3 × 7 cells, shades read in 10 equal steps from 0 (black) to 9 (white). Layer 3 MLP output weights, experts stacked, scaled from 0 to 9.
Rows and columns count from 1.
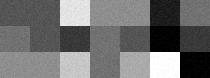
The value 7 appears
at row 3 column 3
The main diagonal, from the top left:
3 3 7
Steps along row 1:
same up down same down up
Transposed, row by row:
3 4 5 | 3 3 5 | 8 2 7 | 5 4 4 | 5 3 6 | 1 0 9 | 4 2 0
